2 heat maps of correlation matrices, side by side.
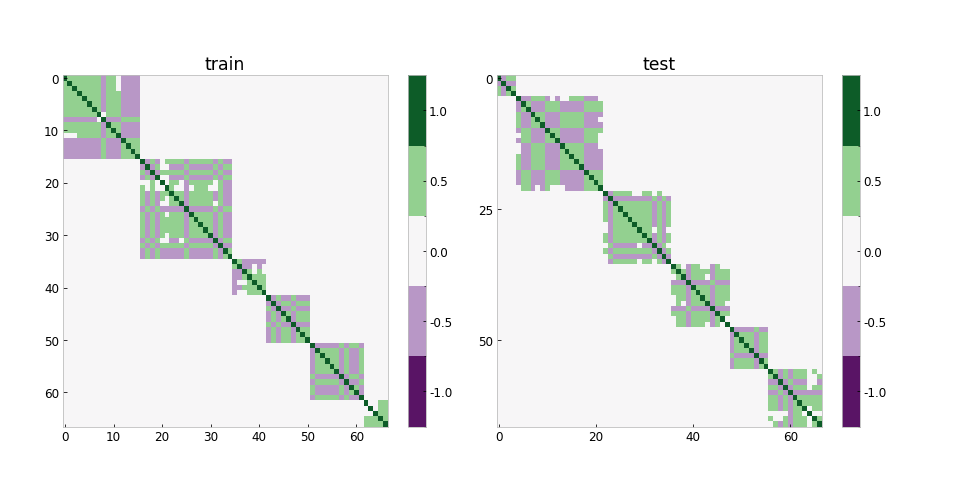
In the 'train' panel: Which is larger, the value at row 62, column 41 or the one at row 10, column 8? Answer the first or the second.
the first
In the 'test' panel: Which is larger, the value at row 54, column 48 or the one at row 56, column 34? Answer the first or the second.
the second
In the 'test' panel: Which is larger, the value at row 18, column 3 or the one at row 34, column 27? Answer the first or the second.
the first
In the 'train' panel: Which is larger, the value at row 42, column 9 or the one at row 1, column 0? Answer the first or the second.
the second
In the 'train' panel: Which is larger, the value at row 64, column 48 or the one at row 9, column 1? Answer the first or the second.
the second
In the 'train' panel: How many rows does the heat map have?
67
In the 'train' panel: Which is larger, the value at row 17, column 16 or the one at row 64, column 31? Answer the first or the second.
the second
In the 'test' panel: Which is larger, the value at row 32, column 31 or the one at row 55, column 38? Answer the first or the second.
the second
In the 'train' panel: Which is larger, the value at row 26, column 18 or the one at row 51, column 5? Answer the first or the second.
the first
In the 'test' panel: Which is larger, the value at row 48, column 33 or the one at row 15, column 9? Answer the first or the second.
the second
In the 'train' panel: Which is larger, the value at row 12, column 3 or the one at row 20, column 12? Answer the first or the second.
the second
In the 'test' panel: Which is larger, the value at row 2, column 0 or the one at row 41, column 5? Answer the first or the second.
the first
